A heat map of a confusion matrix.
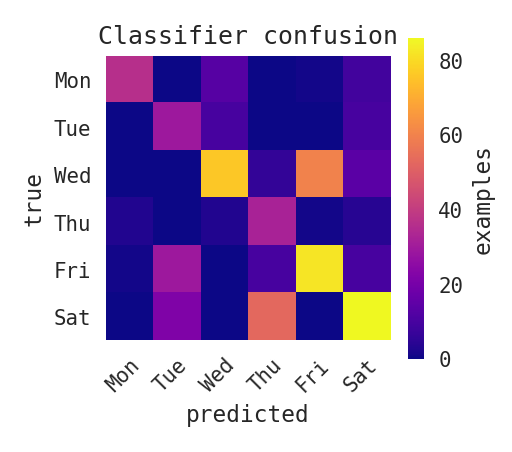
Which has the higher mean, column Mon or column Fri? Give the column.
Fri
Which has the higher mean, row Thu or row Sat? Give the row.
Sat
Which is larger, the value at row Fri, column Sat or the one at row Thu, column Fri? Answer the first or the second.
the first
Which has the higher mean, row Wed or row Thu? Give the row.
Wed
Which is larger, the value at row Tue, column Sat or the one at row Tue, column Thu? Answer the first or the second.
the first
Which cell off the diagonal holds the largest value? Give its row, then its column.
Wed, Fri
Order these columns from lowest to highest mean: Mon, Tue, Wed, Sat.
Mon, Tue, Wed, Sat
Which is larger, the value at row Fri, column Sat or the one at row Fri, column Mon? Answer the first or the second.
the first
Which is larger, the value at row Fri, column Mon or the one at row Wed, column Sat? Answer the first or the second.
the second
